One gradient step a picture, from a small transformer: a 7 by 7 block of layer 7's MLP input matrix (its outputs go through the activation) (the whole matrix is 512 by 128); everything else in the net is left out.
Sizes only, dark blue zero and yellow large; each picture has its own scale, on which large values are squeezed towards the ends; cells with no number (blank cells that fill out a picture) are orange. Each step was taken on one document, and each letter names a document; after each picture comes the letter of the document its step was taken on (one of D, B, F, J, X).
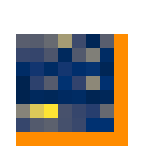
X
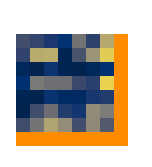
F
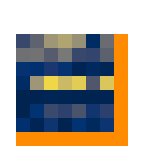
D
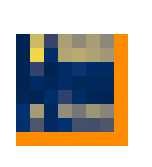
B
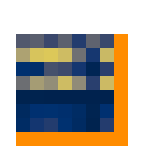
D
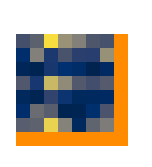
X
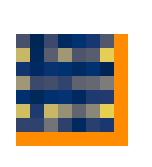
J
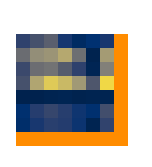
D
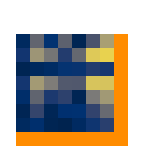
F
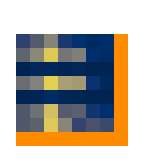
X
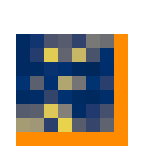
X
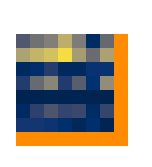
D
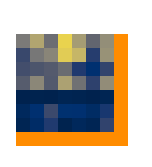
D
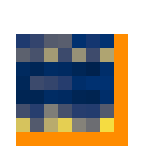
J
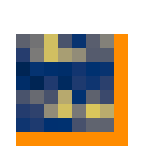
B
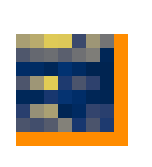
X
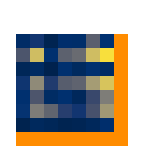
F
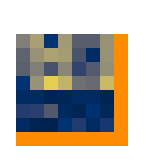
D
